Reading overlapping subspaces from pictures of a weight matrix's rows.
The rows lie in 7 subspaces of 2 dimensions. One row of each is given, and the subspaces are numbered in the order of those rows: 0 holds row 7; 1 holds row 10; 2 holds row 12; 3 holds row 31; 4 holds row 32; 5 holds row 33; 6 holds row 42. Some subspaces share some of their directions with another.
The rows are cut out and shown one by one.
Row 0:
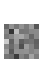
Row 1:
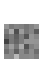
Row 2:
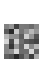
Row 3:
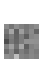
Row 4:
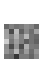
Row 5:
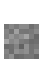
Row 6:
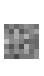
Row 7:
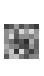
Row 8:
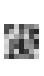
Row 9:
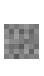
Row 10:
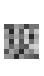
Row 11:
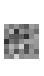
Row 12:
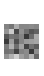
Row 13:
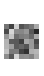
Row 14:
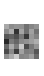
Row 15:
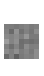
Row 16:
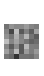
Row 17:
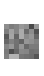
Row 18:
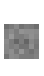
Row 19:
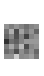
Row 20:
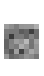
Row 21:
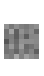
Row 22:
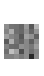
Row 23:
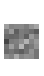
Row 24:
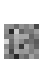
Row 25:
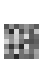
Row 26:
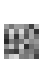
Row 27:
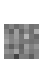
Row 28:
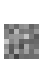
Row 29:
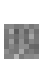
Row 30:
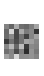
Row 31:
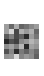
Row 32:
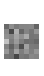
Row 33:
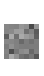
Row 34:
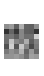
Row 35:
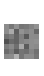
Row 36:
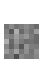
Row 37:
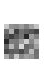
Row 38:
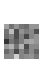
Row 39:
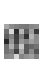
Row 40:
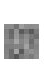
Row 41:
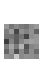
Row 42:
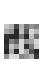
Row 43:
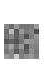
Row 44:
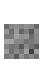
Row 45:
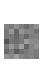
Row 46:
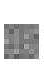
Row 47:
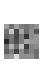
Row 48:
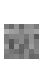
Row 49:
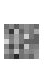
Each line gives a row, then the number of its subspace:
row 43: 6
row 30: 6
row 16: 0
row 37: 0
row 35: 3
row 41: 5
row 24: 4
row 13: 6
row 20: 0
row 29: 1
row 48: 3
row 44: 2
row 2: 2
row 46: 2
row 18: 0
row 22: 4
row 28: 5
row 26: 5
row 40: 0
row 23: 0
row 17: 5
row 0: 4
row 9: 2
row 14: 6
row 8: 6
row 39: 1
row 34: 3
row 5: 5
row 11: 5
